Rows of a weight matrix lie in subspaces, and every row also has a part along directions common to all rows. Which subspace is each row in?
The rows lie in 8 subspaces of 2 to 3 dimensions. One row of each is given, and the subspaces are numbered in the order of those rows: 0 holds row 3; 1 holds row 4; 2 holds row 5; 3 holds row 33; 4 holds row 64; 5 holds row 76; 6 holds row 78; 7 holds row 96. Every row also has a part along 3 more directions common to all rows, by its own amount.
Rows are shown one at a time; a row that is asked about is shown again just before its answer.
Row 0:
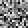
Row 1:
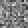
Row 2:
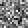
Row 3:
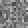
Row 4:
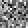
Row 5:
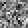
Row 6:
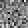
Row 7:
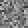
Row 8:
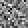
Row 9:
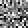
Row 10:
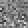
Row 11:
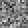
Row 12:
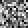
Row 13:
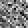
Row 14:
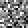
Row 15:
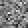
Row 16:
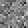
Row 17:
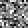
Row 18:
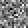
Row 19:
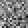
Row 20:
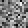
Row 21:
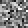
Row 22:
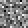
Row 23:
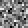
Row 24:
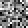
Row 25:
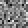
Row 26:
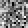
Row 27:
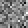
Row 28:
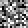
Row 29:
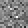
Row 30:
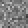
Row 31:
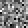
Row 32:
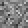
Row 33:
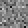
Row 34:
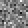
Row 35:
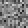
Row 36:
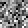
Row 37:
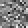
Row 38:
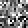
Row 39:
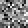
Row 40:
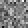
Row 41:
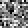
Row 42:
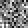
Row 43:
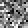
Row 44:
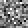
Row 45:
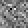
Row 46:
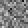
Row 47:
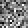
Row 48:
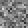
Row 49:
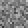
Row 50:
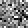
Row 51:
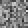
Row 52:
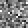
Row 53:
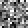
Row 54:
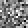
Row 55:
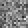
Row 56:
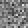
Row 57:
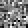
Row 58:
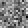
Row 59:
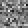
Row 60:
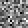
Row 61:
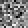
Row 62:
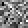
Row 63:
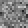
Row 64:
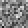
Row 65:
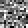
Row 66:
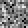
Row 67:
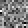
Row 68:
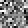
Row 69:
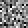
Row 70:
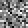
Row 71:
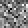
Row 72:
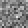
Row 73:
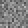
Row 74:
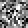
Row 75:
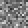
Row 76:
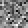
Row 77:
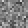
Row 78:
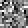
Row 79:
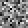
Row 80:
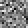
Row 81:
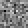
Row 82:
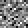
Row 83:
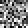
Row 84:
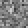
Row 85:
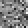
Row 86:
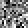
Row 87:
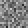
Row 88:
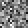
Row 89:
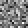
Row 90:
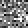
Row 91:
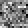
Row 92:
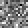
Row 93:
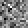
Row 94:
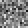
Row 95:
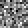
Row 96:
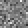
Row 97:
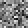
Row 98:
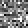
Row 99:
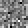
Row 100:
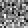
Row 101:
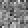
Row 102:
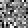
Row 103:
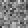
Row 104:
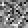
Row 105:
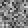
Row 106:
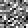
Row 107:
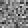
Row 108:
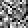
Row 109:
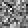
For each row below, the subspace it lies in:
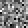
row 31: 3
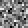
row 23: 6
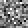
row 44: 7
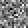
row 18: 4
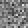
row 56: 4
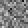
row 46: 0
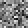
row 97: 2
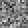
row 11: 3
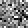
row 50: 2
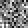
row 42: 6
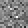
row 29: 4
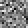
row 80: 6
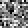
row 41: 6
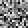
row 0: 2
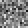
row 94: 0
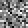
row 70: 7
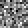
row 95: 7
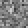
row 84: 6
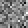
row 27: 1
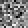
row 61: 4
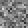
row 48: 3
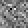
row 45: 0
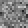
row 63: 3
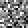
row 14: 4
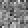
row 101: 0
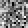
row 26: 1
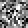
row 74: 2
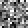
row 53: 0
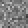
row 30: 1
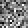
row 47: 1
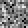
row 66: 3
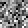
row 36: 2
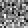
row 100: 0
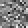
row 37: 5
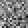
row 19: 1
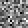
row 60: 4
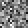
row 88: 4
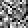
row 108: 1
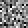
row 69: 3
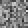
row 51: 0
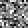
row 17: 6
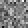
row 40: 0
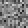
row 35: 4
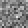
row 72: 4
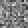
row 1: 0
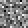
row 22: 7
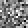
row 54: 7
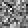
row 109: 3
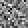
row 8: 6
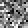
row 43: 5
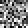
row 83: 2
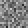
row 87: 1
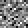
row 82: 7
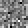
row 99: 1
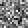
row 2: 2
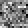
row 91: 3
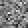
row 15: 5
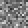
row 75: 5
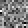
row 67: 3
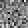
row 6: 6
